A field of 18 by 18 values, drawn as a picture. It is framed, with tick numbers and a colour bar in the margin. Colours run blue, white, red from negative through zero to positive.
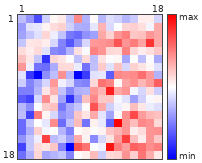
Histogram: bell-shaped. Odd rows or columns: none. Seam: vertical, 50% of the way across, the right part higher. Mirror symmetry: none. Average level on the scale: 50%. Rings: centred on the bottom right.
